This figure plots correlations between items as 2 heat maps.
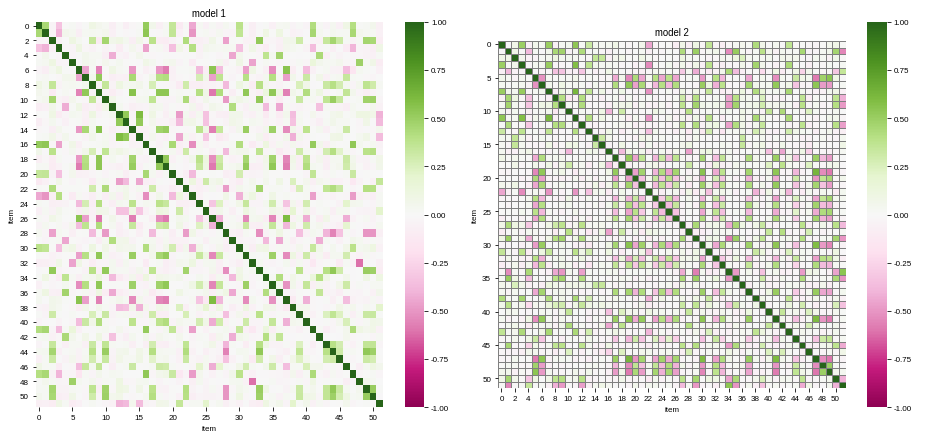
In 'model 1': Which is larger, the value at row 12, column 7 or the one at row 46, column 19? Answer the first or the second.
the second
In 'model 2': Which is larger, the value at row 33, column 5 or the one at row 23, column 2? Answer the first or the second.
the second
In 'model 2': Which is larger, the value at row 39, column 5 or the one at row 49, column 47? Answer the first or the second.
the first
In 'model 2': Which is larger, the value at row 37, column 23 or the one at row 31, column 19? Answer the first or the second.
the second
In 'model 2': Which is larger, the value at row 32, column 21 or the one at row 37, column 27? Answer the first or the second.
the second
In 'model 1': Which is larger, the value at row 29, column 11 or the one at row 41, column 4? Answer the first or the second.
the first
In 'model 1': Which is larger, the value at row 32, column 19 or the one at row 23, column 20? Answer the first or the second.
the first
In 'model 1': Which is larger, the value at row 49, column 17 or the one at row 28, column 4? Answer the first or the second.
the first
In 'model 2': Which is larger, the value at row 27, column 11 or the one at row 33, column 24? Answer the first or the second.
the second
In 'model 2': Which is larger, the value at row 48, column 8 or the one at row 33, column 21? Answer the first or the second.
the second
